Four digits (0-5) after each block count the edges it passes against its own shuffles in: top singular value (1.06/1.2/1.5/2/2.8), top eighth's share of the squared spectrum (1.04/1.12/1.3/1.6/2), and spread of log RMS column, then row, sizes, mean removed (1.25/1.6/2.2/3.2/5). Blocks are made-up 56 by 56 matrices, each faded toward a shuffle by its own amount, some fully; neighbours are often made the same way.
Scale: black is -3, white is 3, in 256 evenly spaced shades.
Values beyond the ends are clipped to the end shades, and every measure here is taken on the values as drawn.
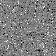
2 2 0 0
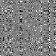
4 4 3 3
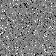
1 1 0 0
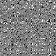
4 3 2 2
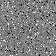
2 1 0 0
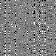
4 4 3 2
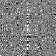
4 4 2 2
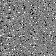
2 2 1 0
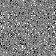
3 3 2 1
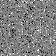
2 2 1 0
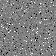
0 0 0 0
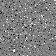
1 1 0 0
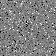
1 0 0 0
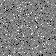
0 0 0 0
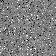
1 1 0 0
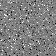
0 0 0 0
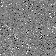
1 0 0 0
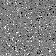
2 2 1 0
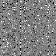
3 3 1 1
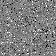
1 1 0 0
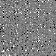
3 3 2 1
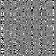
4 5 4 2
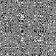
4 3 2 1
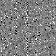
3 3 2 0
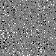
3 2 1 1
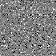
3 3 1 1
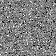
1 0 0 0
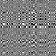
5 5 4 4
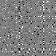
4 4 2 2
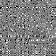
4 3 1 2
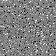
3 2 0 1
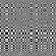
5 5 4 4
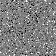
1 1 0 0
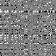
4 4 2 3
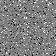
0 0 0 0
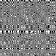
5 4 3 3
